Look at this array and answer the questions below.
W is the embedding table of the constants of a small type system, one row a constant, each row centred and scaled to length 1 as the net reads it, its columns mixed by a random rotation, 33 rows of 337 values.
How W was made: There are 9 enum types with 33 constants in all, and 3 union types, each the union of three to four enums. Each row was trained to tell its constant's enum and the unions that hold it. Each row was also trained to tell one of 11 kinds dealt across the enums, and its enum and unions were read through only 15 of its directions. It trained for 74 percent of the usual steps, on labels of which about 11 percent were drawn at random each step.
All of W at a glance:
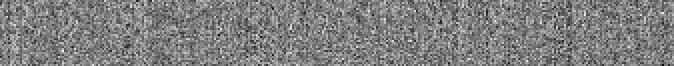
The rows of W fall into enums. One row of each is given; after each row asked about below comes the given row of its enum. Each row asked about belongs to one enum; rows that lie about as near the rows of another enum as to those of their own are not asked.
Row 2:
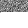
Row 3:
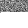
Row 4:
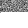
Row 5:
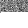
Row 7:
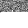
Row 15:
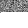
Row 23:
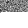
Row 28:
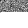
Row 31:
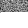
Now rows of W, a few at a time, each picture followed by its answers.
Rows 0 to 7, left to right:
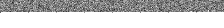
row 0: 15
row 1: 28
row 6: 23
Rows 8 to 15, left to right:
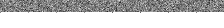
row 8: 31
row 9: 28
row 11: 28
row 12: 3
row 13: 7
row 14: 7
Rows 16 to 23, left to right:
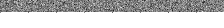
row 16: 15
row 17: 28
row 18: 2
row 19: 31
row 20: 4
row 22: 5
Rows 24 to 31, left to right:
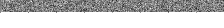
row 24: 3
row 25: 31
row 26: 7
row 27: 4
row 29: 4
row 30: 2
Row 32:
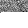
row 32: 5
